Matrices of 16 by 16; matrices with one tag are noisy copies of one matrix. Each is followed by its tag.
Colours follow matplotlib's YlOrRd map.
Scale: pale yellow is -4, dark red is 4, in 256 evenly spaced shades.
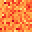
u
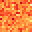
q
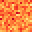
q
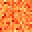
u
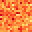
q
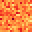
q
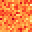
q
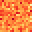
q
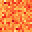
u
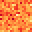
q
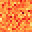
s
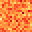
s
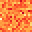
s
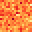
q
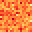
q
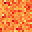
u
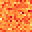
s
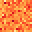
u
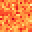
q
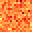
s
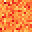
u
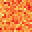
u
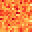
q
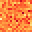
s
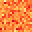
u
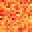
q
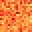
q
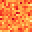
q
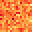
q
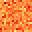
u
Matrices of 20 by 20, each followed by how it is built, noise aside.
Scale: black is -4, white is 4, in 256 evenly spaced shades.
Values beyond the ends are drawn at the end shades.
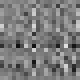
low rank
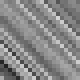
Toeplitz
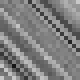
Toeplitz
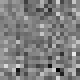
low rank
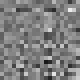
low rank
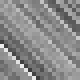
Toeplitz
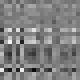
low rank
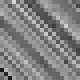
Toeplitz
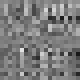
low rank
